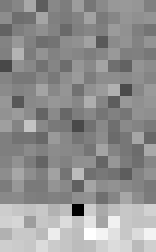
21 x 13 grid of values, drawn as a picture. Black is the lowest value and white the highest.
Seam: horizontal, 80% of the way down, the bottom part higher. Roughest part: bottom middle. Average level on the scale: 60%. Stripes: none.
